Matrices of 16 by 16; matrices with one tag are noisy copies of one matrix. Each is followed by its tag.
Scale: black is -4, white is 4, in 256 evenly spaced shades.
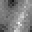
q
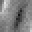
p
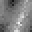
q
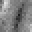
p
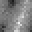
q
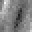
p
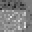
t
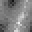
q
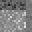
t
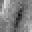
p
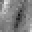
p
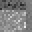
t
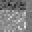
t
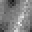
q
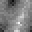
q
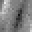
p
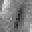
p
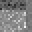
t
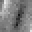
p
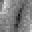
p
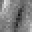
p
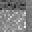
t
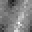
q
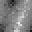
q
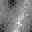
q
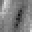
p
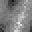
q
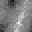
q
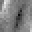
p
